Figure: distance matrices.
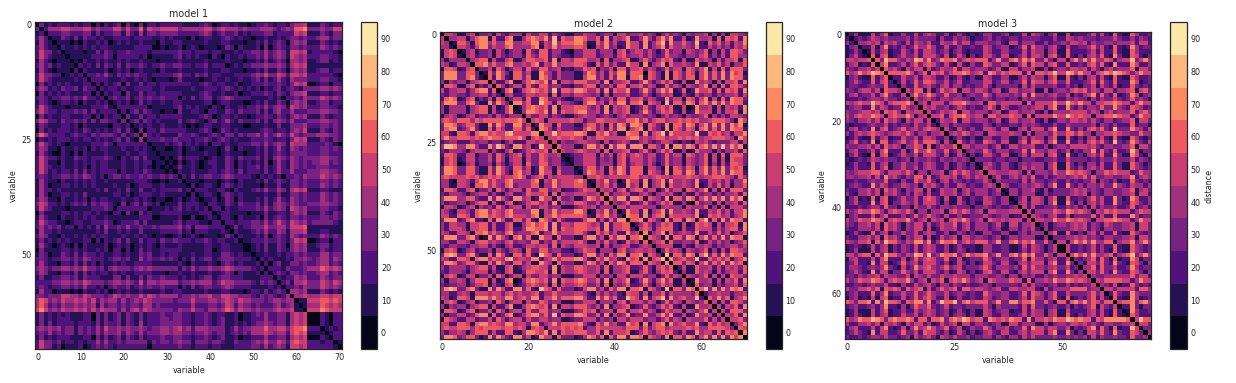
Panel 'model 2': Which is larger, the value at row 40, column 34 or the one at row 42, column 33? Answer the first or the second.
the second
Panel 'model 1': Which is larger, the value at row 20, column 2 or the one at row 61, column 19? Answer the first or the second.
the second
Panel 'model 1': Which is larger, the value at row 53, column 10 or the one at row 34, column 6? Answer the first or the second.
the first
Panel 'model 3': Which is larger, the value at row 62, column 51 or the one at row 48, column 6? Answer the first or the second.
the first
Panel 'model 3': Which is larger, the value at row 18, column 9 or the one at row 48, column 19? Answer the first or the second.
the second
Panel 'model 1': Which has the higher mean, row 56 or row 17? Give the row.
56
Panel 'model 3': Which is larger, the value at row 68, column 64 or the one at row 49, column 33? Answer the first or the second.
the second
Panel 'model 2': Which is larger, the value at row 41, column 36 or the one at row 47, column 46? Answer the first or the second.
the second
